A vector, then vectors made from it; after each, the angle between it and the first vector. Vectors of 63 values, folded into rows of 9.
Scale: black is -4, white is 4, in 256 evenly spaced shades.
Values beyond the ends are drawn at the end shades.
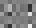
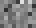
partly opposed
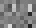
nearly opposite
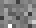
partly opposed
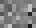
nearly opposite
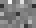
orthogonal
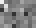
orthogonal
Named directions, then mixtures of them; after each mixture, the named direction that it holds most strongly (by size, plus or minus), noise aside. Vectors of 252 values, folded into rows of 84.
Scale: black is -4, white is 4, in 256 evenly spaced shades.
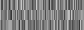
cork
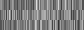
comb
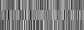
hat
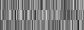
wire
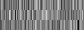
wire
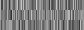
cork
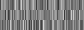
hat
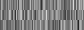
wire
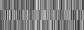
comb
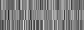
hat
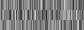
wire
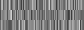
cork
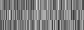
comb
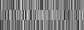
hat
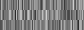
wire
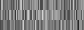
wire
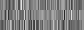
hat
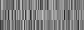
hat
